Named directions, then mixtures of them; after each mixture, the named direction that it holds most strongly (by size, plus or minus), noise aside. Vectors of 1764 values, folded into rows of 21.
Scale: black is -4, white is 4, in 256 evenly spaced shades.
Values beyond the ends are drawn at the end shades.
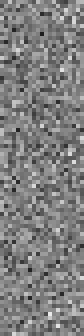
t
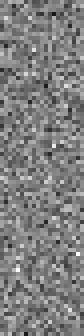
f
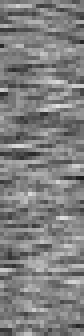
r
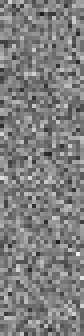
f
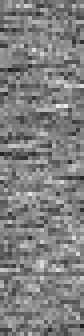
r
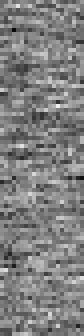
r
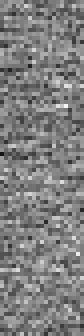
f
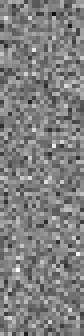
f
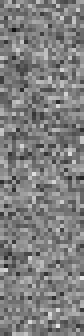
t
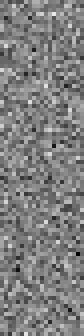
f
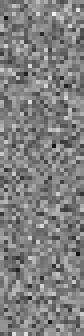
f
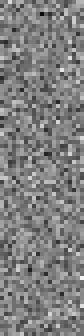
t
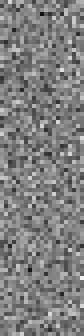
t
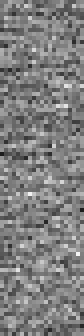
f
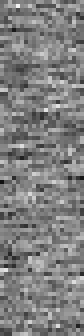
r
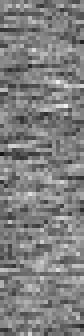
r
